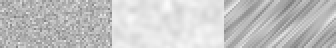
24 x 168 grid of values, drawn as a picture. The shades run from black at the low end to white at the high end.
The table splits into one row of 3 panels. Panel 1,1: high, fine-grained. Panel 1,2: very high, blotchy, faint in contrast. Panel 1,3: high, slanting up to the right.
